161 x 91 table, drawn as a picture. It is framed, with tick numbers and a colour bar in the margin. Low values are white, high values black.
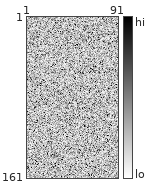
Histogram: skewed, a long tail of high values. Average level on the scale: 30%. Stripes: none. Slope: none. Mirror symmetry: none. Odd rows or columns: none. Grain: fine.
